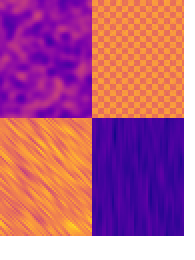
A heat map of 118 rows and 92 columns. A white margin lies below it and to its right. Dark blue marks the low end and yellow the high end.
The table splits into 2 rows of 2 panels. Panel 1,1: low, blotchy. Panel 1,2: high, checkered. Panel 2,1: high, slanting down to the right. Panel 2,2: very low, streaked downward, faint in contrast.
